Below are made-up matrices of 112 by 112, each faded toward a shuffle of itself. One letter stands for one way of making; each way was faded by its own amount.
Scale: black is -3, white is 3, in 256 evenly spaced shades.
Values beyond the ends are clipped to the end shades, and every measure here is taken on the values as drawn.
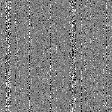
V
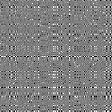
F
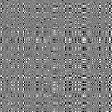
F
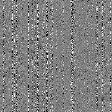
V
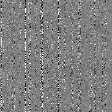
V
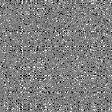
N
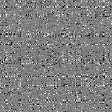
N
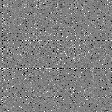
N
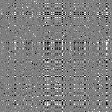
F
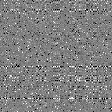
N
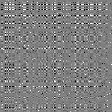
F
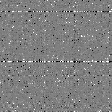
N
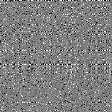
N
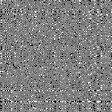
N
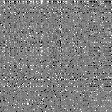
N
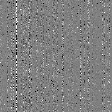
V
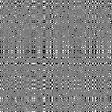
F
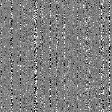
V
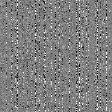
V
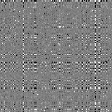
F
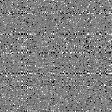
N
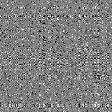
N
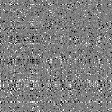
N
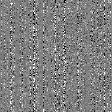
V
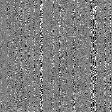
V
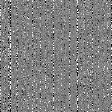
V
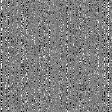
V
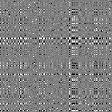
F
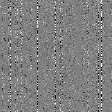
V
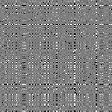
F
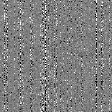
V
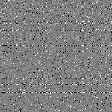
N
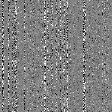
V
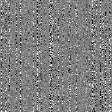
V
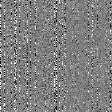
V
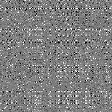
N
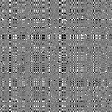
F
